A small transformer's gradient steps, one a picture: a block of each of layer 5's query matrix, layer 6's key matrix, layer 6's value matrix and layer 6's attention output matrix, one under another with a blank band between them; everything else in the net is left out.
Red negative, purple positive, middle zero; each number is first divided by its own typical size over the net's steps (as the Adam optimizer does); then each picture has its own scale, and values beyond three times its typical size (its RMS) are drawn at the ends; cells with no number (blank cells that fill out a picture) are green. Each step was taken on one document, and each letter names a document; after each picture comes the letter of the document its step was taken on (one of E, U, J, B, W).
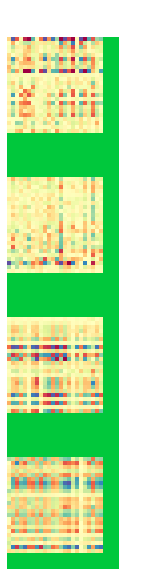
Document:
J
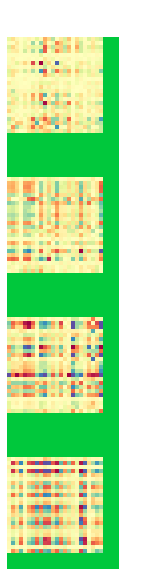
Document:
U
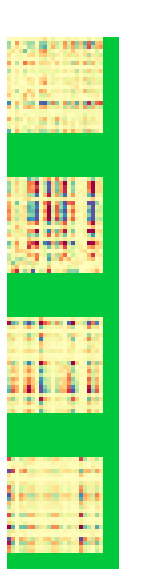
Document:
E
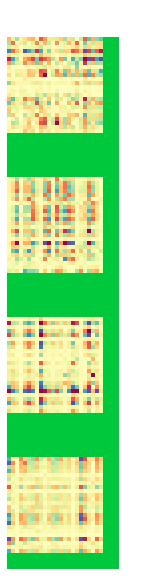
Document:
E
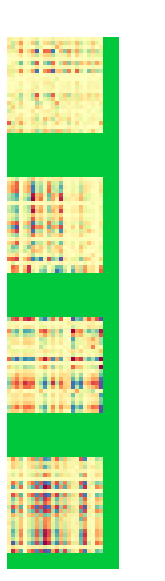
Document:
U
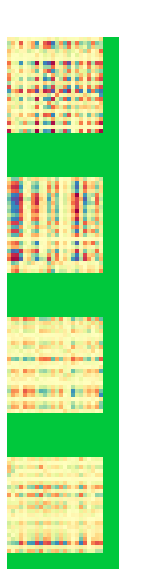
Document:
U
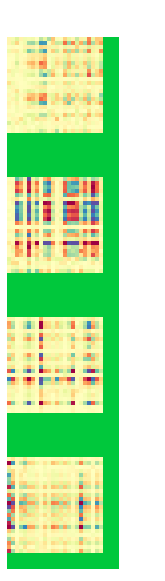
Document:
E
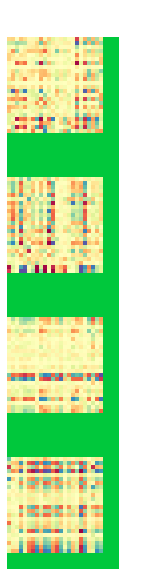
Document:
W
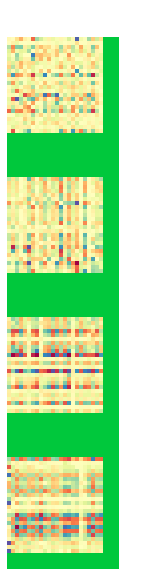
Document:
J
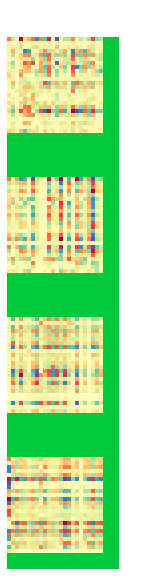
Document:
J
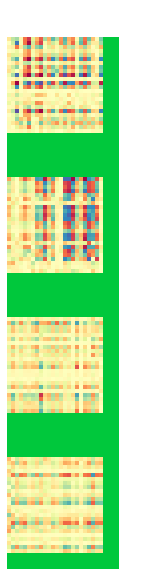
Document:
J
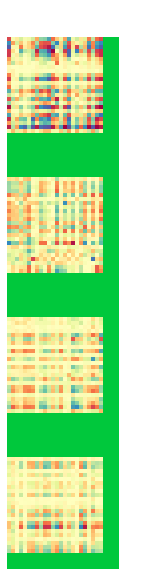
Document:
W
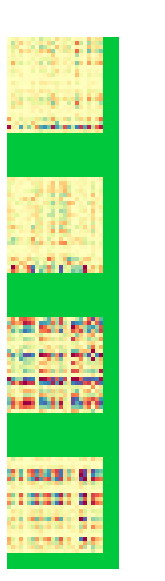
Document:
W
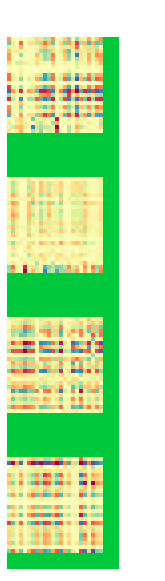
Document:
W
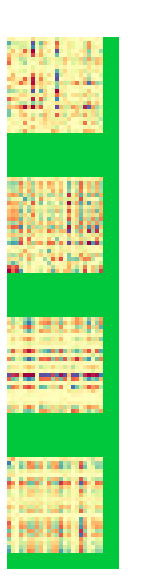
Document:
W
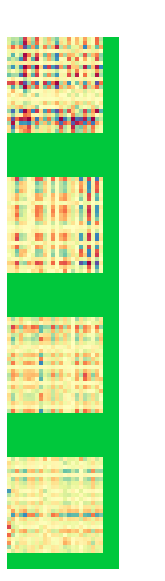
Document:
J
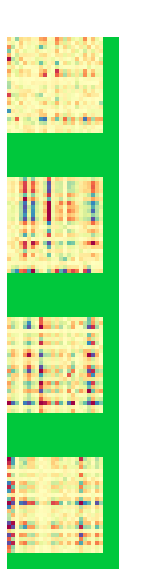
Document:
E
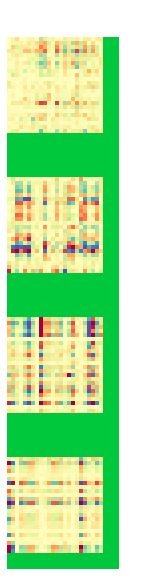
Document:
E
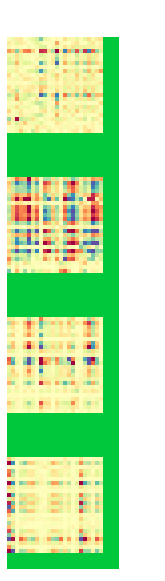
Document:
E
